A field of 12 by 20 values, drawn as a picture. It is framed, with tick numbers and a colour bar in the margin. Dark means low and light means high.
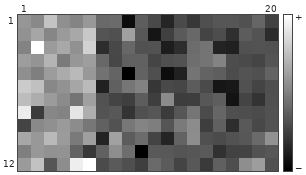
Seam: vertical, 30% of the way across, the left part higher. Average level on the scale: 40%. Stripes: none.
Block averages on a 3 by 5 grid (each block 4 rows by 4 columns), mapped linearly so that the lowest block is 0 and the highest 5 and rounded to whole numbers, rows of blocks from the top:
53010 / 53010 / 43111
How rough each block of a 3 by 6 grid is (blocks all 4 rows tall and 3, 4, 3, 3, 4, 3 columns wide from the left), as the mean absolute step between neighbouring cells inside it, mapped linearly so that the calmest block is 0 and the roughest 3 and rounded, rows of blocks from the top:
2 2 2 1 1 0
2 2 2 2 1 0
2 3 2 1 1 1
